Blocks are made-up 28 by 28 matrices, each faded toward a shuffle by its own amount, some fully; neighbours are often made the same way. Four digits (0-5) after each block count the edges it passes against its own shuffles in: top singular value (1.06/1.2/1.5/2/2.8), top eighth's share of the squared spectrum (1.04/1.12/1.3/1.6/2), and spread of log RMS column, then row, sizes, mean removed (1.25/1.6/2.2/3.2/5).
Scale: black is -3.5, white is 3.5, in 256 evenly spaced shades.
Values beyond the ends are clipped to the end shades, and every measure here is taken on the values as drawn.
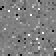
1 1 1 0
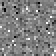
0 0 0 0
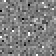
0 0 0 0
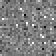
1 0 0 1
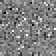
0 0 0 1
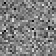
2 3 1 1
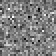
0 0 0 0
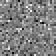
0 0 0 0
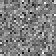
1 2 0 0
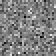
0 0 0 0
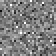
0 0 0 0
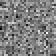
2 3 1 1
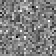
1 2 1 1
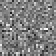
2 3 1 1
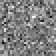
2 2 1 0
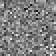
1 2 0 0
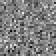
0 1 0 0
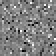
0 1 0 0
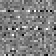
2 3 0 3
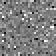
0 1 0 0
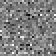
0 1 0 2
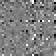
2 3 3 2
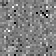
1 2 1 1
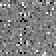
1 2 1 1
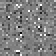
2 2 2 1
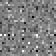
2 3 1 1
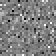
2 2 0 1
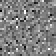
2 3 0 0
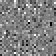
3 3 1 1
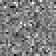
2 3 0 1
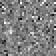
0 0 1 0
